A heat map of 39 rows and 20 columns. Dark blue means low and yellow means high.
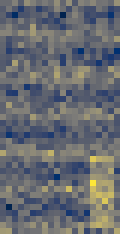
Stripes: horizontal, repeating 6 times. Ninth with the highest average: bottom right. Average level on the scale: 40%. Odd patch: higher, in the bottom right. Mirror symmetry: none.
